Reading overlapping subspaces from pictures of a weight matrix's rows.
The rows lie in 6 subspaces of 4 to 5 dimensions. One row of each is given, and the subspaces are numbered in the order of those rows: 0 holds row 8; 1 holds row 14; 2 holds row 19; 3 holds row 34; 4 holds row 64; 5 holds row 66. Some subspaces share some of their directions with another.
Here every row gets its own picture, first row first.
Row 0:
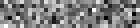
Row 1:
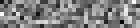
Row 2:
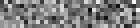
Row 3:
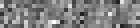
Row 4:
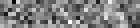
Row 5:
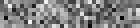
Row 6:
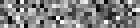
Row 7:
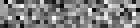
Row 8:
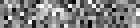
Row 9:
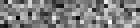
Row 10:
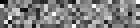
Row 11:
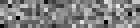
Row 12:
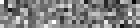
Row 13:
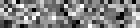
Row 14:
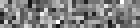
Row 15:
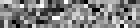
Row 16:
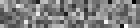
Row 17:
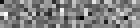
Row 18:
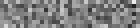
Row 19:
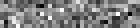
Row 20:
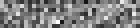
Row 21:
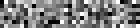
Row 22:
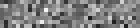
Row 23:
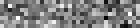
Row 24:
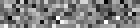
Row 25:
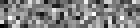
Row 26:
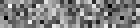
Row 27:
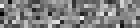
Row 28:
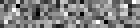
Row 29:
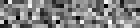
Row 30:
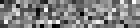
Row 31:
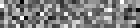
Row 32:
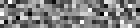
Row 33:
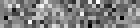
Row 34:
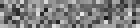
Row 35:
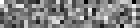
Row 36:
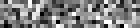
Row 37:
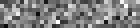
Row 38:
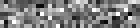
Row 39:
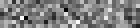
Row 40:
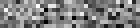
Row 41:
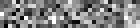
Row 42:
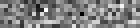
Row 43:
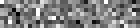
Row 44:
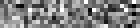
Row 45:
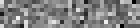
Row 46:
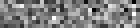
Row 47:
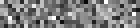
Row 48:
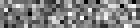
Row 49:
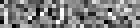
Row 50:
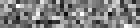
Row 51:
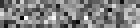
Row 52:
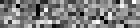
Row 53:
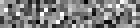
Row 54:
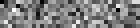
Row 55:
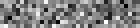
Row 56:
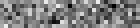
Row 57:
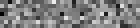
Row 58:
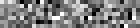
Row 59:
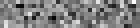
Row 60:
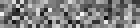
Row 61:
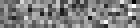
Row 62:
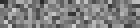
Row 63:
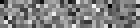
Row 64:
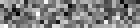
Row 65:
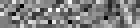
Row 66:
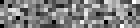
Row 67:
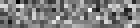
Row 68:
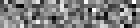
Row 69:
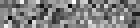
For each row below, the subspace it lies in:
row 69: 0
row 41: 3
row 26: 0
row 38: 2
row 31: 3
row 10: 0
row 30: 2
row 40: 4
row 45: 5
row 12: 5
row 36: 1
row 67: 4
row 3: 5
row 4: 3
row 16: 5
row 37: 4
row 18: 2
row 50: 5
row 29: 1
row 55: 4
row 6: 4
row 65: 3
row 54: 0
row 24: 4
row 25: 1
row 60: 3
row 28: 2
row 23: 5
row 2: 0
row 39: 3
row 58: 2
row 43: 4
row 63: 0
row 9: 1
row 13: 3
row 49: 1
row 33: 0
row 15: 2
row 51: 3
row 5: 0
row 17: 1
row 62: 0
